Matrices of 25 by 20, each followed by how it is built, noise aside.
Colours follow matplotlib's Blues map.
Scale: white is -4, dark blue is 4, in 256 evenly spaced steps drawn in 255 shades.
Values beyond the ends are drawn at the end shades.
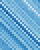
Toeplitz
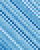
Toeplitz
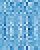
low rank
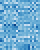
low rank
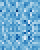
low rank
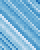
Toeplitz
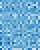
low rank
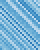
Toeplitz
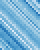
Toeplitz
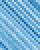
Toeplitz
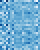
low rank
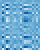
low rank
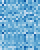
low rank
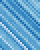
Toeplitz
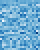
low rank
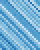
Toeplitz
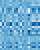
low rank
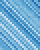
Toeplitz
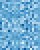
low rank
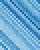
Toeplitz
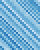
Toeplitz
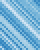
Toeplitz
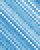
Toeplitz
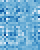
low rank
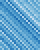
Toeplitz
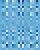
low rank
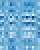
low rank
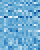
low rank
